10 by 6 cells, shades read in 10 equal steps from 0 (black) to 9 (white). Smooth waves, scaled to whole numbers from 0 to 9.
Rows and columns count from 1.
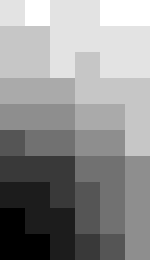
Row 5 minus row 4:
-1 -1 -1 -1 -1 0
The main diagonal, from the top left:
8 7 8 7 6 7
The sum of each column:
39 42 45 53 58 66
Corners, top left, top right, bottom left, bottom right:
8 9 0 5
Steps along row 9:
up same up up up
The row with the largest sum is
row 1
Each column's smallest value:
0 0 1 2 3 5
